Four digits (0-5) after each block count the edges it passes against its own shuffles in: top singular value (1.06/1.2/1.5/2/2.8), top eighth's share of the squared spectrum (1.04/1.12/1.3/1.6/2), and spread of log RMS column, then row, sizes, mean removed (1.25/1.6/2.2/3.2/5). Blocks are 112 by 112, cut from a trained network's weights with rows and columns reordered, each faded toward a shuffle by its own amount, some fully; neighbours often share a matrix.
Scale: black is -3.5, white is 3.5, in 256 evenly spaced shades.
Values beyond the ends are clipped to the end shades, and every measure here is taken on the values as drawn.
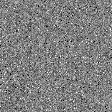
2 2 0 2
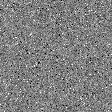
0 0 0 0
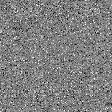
3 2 0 1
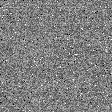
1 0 0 0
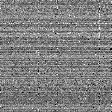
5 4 2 2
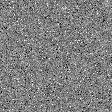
0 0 0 0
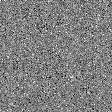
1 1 0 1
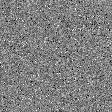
0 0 0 0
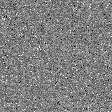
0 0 0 0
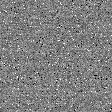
1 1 0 0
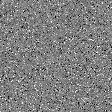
2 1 0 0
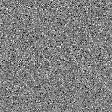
3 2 0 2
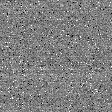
2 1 1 0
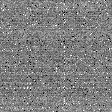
3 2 1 0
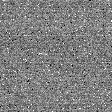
2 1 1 0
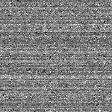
4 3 2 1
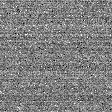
3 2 0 0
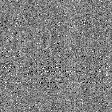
2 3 1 2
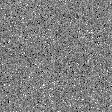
1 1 0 1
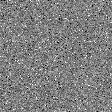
1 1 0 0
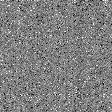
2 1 0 1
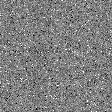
1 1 0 1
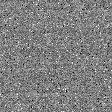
1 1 0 0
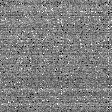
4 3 2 0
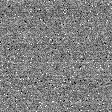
2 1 0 0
